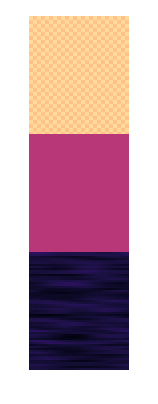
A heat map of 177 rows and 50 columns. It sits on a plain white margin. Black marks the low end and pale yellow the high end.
It is made of 3 by 1 panels. Panel 1,1: very high, checkered, faint in contrast. Panel 2,1: middling, flat. Panel 3,1: very low, streaked across, faint in contrast.
